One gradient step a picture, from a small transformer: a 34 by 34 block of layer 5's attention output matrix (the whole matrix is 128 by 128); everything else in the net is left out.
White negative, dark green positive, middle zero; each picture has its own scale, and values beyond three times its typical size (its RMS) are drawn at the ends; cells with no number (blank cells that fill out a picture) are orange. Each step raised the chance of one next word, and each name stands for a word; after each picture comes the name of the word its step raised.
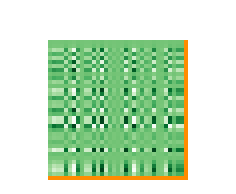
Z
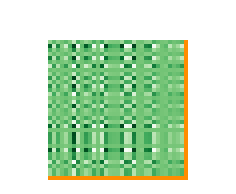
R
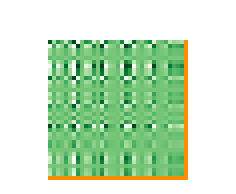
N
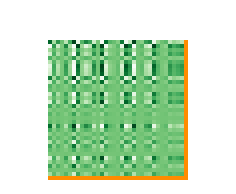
N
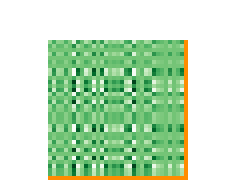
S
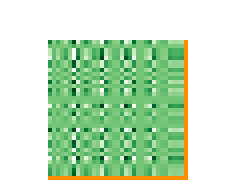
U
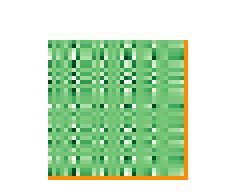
U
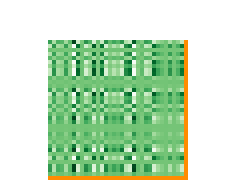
N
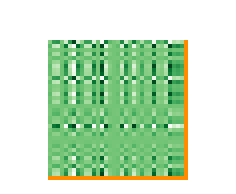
N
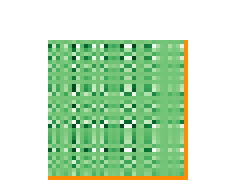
R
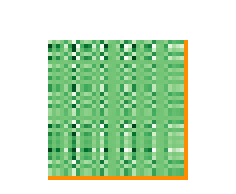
R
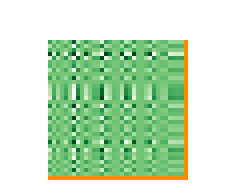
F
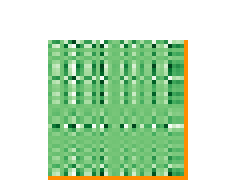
N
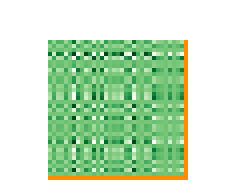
F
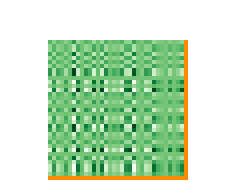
Z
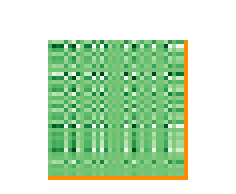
R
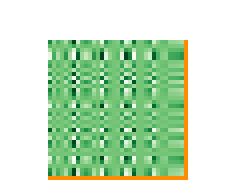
U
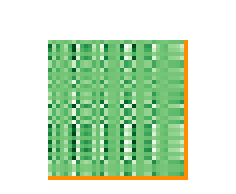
R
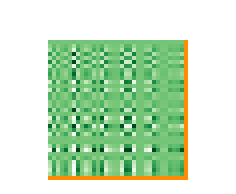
Z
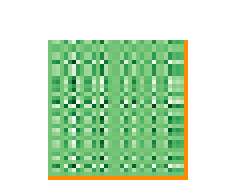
S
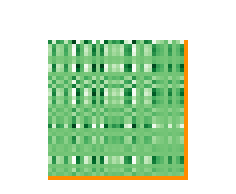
N
